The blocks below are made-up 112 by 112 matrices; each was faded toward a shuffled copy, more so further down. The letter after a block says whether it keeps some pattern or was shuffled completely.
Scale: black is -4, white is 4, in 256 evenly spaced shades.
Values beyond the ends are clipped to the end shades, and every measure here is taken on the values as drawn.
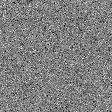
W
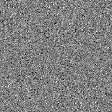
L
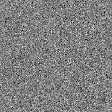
L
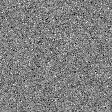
W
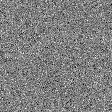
W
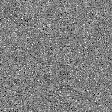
L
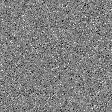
W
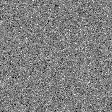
W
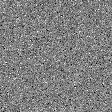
W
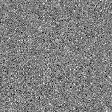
L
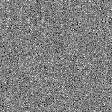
L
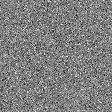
W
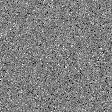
W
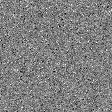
W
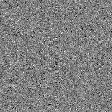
L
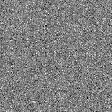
L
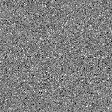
L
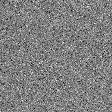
W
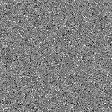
L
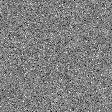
W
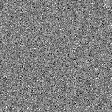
L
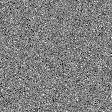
W
